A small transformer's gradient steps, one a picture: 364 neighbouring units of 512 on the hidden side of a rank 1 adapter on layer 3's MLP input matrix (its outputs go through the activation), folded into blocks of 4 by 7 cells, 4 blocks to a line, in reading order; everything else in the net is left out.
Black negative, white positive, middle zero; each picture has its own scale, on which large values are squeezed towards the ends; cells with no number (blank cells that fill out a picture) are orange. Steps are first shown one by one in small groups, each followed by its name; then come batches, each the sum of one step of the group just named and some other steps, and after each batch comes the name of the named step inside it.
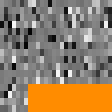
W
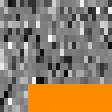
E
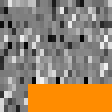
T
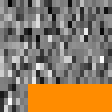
E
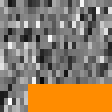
E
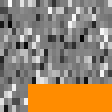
T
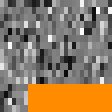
E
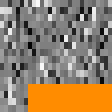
W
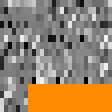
T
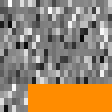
T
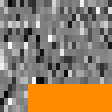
E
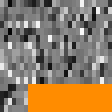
E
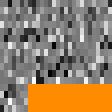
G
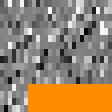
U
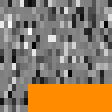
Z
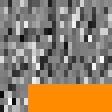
G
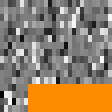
Z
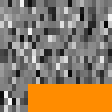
Z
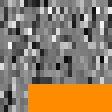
Z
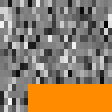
Z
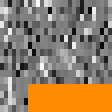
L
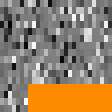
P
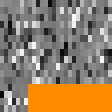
P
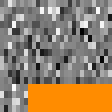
L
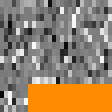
P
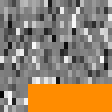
L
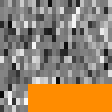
P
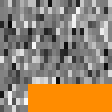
P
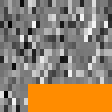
P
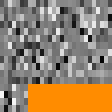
P
